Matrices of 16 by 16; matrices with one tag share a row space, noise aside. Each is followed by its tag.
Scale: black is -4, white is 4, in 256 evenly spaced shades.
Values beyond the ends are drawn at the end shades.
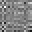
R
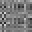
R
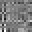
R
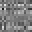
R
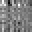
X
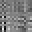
R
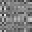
R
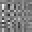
X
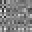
R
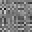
R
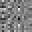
X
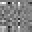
X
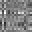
R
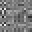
R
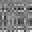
R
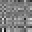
R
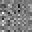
X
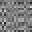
R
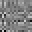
R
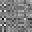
R
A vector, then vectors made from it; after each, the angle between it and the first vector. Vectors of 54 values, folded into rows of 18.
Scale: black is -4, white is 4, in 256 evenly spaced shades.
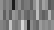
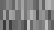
partly opposed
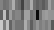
partly opposed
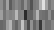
partly aligned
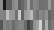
orthogonal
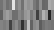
nearly opposite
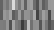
nearly opposite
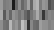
nearly parallel
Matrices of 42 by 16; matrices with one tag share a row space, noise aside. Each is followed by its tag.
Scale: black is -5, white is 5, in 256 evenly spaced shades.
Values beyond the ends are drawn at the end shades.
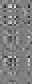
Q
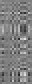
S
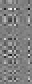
Q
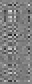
Q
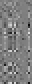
Q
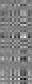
S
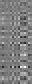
S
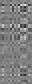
S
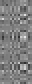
S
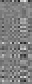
S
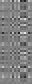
S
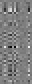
Q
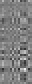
S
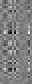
Q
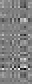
S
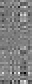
S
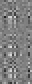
Q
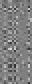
Q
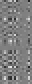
Q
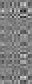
S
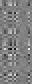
Q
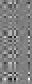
Q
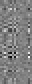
Q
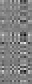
S
